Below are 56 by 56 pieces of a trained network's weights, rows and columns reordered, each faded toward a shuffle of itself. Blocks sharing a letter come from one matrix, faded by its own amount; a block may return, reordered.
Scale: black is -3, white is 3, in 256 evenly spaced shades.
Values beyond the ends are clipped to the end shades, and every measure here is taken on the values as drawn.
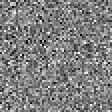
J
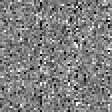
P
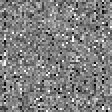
P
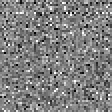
P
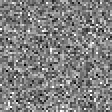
J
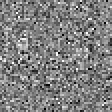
J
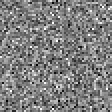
J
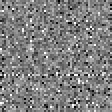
P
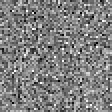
J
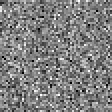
J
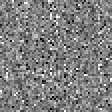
P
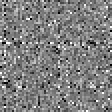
P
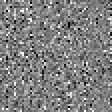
P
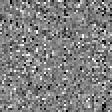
P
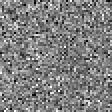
J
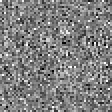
J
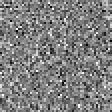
J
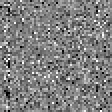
P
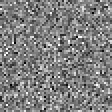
J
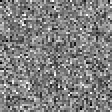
J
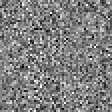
J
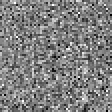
J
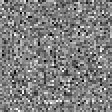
J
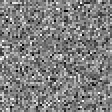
J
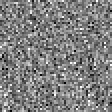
J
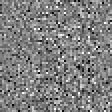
P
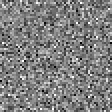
J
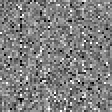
P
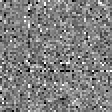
P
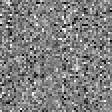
P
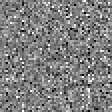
P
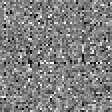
P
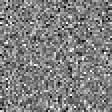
J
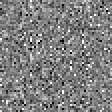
P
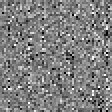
P
